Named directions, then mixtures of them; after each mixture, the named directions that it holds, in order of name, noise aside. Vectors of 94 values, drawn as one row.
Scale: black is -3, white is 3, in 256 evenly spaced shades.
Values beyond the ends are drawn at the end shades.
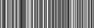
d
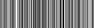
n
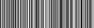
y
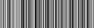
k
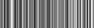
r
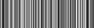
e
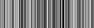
d, n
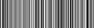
e, k, y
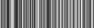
n, r, y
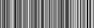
e, r, y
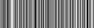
e, k, r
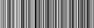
k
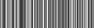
d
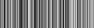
d, n, r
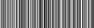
d, y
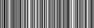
d, k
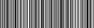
e, r, y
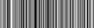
k, r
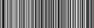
d, e, k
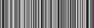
e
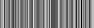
e, y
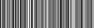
d, y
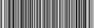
e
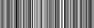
n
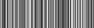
d, e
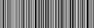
e, k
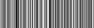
d, n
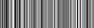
e, k, r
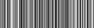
d, k, r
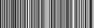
k, y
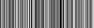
n, y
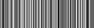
e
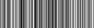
d, k, r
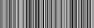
d, k, y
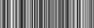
d, r
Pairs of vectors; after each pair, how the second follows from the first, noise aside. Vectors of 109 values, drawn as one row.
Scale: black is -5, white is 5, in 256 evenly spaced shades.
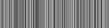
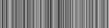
shuffled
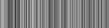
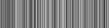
shuffled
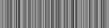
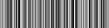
scaled up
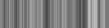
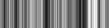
scaled up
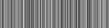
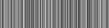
copied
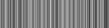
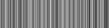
copied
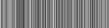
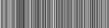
copied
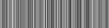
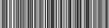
scaled up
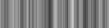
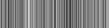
shuffled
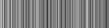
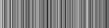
copied
